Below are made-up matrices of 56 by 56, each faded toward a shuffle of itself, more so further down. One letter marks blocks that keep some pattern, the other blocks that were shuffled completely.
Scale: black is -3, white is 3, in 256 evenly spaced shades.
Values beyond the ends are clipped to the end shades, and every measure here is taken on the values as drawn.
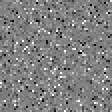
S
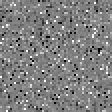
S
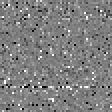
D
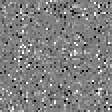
D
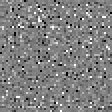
D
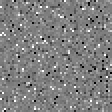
S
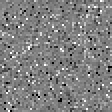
S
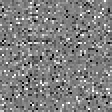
D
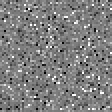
S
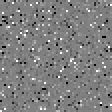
S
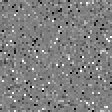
S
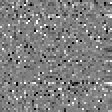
D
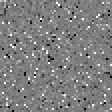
S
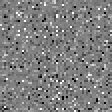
D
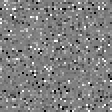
D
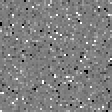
S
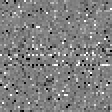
D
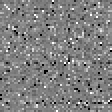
D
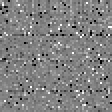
D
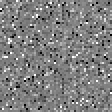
S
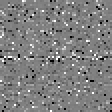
D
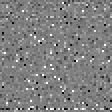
D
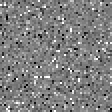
S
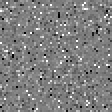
S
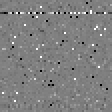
D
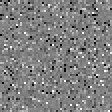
D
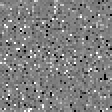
S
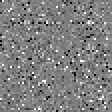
D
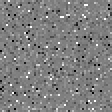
S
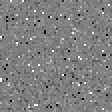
S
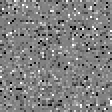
D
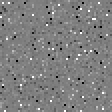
S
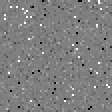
S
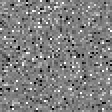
D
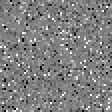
S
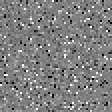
S
